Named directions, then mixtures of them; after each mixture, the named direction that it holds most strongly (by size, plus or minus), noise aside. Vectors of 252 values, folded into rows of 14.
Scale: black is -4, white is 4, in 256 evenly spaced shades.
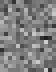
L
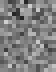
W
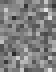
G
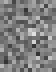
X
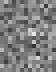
X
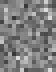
G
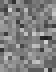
L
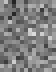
X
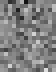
W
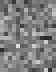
L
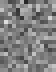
W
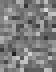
G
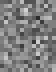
X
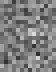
X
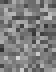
X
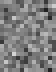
G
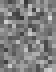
W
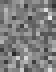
G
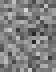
X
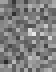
X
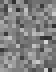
L
